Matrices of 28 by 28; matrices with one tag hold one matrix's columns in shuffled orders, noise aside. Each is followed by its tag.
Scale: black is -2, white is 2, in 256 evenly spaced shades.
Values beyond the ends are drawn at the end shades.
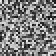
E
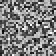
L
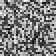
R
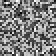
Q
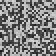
R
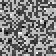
L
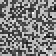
Q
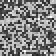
E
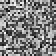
R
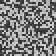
L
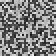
R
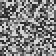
Q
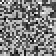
Q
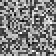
R
